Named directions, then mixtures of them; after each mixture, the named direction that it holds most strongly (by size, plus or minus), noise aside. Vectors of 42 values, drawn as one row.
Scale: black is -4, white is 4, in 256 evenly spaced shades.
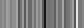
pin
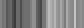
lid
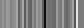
pin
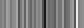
pin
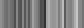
lid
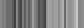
lid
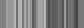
lid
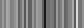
pin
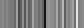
pin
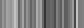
pin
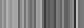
pin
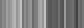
lid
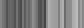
lid
